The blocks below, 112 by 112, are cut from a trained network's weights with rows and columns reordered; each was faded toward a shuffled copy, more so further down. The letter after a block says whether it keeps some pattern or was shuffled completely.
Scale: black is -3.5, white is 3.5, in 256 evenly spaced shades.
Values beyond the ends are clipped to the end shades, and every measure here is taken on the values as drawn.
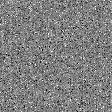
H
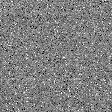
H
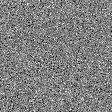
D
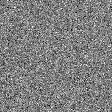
H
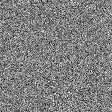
H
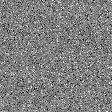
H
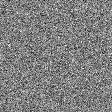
H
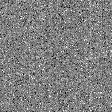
H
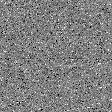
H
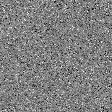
D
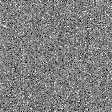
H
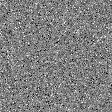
D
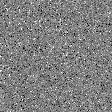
D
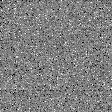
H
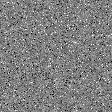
D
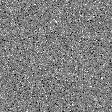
D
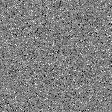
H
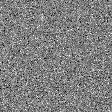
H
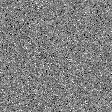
D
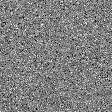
D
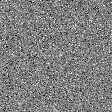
D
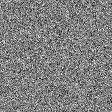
H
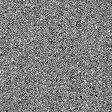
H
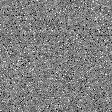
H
